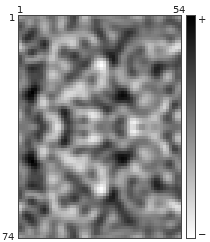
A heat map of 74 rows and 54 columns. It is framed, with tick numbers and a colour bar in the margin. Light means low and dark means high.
Slope: none. Average level on the scale: 50%. Grain: blotchy. Mirror symmetry: top to bottom.
